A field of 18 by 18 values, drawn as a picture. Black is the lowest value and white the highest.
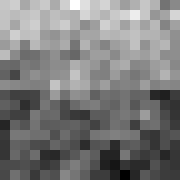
There are no regular stripes. The top part is higher, up to a seam about 50% of the way down. The ninth with the lowest average is the bottom right. Values rise toward the top.
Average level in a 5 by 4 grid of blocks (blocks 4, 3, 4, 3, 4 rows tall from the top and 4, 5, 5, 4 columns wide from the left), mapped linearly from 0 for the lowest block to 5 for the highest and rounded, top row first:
5554
3344
1322
1121
1100
